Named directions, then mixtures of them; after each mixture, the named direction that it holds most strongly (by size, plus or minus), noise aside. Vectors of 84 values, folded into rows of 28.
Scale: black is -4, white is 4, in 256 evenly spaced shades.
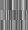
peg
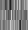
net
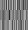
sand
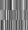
peg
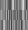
peg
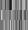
peg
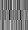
sand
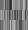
peg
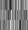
net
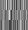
sand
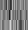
sand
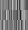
peg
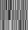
sand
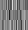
sand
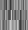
net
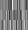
peg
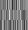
sand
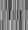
sand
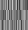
sand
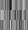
peg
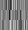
sand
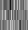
net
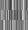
peg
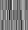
peg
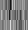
peg
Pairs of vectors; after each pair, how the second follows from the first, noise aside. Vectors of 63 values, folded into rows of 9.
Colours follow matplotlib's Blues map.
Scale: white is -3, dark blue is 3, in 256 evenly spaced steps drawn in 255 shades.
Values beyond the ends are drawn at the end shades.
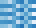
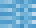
shrunk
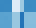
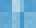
shrunk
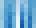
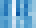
wrapped around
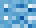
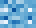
reversed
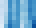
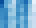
reversed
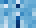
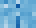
shrunk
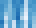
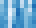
reversed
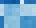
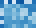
sign-scrambled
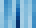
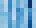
wrapped around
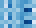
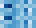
reversed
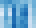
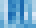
reversed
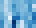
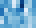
reversed
